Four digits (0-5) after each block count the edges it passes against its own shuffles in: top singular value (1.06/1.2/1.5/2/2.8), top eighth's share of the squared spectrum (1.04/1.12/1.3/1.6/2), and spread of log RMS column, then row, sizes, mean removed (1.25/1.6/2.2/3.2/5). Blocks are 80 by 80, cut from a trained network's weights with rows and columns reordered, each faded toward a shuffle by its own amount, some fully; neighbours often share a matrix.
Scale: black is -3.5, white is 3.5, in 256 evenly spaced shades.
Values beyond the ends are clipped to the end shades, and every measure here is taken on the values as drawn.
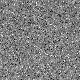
0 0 0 0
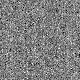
1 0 0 0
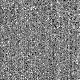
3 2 0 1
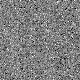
0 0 0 0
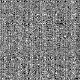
3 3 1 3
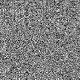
3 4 1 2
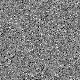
1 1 0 0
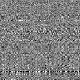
4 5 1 3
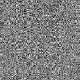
4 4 2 3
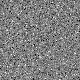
0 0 0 0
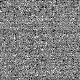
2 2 2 0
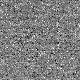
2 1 1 0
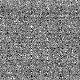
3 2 2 0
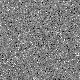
0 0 0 0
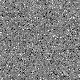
0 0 0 0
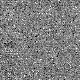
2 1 1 0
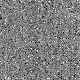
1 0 0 0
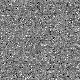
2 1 1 0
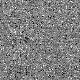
2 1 1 0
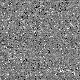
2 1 1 0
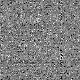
2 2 2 0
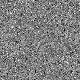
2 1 0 0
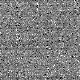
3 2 2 0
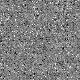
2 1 1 0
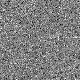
1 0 0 0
